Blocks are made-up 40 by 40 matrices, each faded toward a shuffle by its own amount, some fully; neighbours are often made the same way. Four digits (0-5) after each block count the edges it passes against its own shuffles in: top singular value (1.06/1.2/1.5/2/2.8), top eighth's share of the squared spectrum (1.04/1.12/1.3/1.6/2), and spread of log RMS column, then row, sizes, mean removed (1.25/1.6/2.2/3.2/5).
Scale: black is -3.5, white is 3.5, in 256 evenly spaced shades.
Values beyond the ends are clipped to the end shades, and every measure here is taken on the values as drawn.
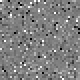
0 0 0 0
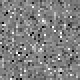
1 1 1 0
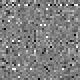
3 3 1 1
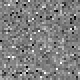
2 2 0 0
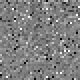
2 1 0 0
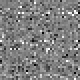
3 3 1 1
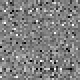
3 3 1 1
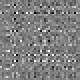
4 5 2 3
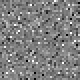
0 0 0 0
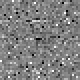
2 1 0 1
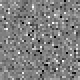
0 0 0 0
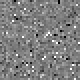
1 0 0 0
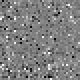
1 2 1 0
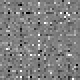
2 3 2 2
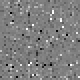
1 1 0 0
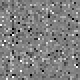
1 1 1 1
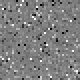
0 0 0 0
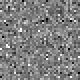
1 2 1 1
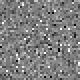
0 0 0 0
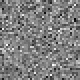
3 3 1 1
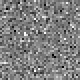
2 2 0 0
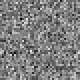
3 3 0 1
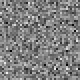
3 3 1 1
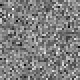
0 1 0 0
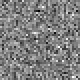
0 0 0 0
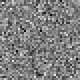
1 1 0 0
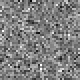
1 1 0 1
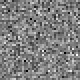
0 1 0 1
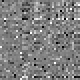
4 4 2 2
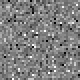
1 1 0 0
